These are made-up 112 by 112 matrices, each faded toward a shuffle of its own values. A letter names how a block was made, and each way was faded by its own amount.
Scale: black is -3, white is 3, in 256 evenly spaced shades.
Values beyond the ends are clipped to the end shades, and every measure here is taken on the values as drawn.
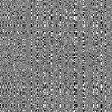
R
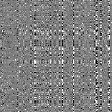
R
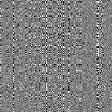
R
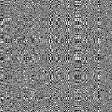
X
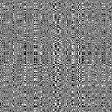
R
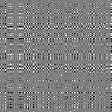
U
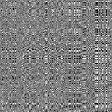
X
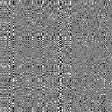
R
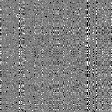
R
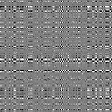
U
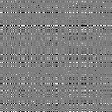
U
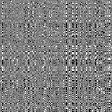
R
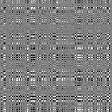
U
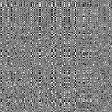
X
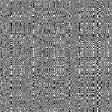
R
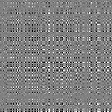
U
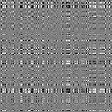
U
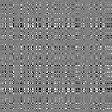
U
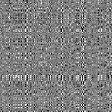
X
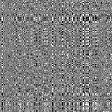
X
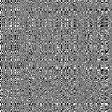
X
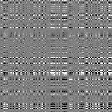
U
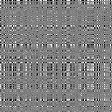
U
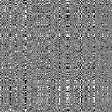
R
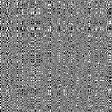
R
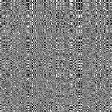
X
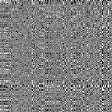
R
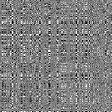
X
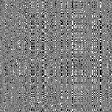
R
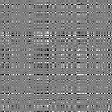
U
